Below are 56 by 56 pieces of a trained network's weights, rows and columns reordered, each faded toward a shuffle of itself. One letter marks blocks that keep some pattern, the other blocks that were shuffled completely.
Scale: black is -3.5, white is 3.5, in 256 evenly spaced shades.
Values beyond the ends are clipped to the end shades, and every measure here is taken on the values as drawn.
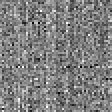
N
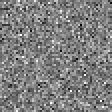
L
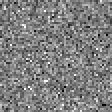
L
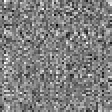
N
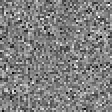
L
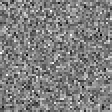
L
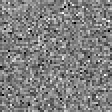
L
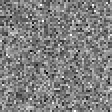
L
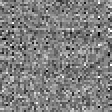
N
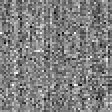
N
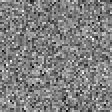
L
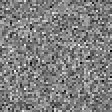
L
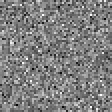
L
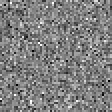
L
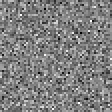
L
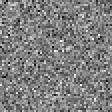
L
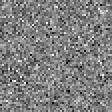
L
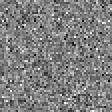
L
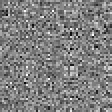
N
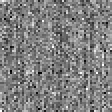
N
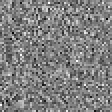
N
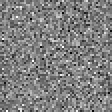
L
